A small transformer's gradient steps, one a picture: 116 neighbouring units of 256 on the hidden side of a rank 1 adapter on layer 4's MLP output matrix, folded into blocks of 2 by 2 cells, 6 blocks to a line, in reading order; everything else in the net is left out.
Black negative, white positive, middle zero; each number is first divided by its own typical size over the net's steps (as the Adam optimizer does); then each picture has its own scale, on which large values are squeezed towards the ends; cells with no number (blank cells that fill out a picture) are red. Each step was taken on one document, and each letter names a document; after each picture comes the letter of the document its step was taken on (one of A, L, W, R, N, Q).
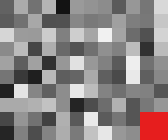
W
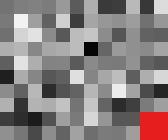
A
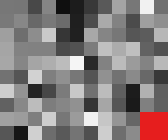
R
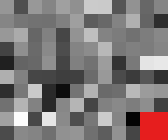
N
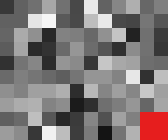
W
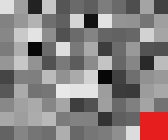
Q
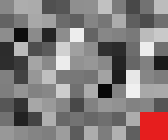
N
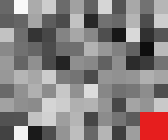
W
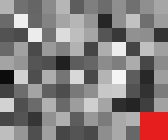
A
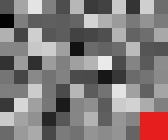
Q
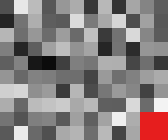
W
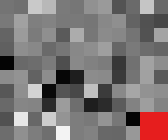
N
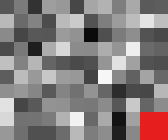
Q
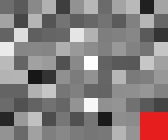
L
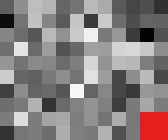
Q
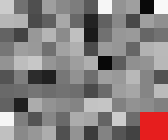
Q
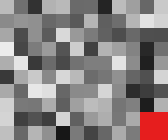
R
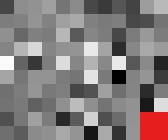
N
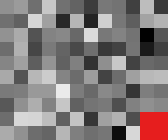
Q
